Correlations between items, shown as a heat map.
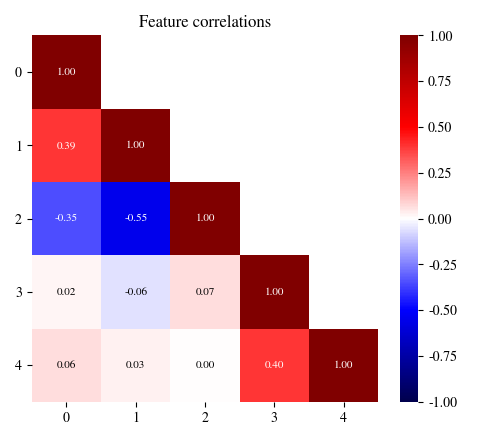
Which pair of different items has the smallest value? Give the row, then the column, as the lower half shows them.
2, 1
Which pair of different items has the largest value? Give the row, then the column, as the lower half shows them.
4, 3
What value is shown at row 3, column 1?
-0.06
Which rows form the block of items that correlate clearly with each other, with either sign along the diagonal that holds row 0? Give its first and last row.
0 to 2
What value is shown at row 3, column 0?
0.02
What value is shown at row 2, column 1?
-0.55
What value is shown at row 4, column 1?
0.03
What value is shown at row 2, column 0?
-0.35
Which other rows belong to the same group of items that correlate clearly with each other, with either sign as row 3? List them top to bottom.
4
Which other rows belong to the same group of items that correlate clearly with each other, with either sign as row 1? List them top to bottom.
0, 2
